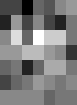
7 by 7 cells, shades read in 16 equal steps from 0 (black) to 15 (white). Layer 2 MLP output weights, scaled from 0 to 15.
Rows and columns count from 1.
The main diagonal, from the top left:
4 9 6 11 10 7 7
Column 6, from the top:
8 2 12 8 10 7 7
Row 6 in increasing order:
4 6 7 7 8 8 9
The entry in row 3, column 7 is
7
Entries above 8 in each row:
1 1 4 5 2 1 0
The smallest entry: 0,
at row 1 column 3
